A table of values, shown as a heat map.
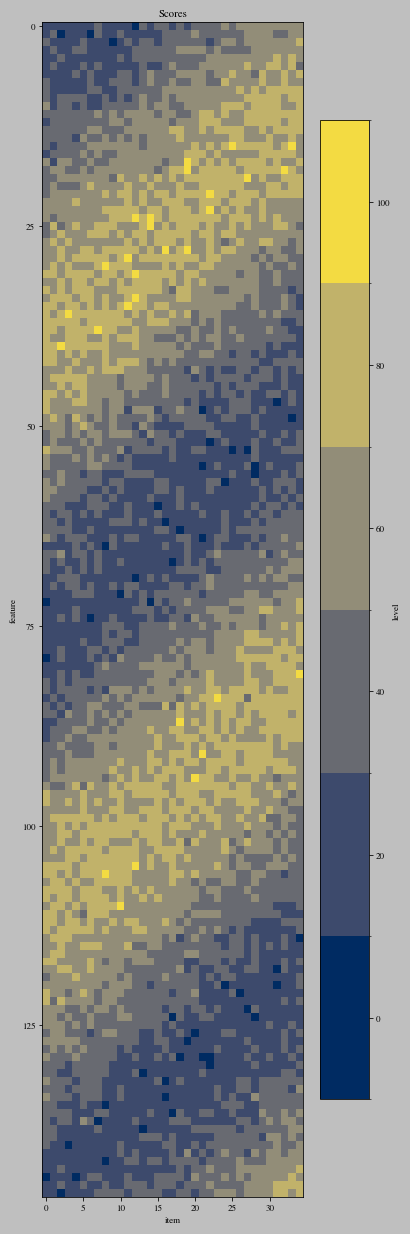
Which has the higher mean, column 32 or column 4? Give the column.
32
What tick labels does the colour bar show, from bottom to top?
0, 20, 40, 60, 80, 100
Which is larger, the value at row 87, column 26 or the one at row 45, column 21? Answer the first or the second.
the first
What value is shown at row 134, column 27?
20
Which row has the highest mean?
21
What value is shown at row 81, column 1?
20
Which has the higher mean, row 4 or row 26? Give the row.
26
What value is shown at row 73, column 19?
40
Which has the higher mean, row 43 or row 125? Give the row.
43
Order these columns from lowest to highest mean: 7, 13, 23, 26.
13, 26, 7, 23
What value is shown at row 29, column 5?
80
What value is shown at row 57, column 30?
20
